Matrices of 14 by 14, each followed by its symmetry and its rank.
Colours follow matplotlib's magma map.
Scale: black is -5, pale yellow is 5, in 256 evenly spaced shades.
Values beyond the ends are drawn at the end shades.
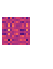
neither, rank two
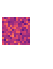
neither, full rank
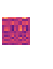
neither, rank two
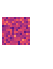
neither, full rank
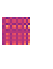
neither, rank one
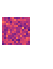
neither, full rank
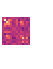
symmetric, rank three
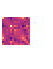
symmetric, rank three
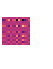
neither, rank one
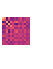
symmetric, rank three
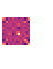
symmetric, rank three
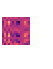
neither, rank two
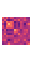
symmetric, rank three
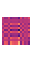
neither, rank one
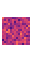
neither, full rank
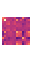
symmetric, rank three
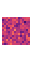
neither, full rank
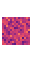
neither, full rank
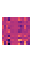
neither, rank two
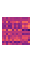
neither, rank two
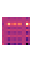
neither, rank one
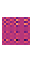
neither, rank one
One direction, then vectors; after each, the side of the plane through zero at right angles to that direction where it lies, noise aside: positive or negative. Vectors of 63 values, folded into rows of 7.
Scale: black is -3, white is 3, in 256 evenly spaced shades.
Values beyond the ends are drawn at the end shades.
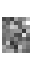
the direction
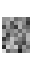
negative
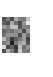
positive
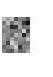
negative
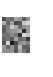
positive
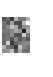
positive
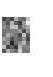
positive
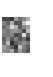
positive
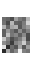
positive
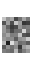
negative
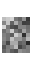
negative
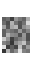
positive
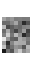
negative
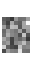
positive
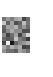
positive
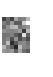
positive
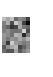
negative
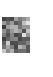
positive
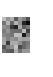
negative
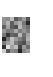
negative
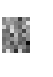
positive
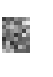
positive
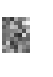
positive
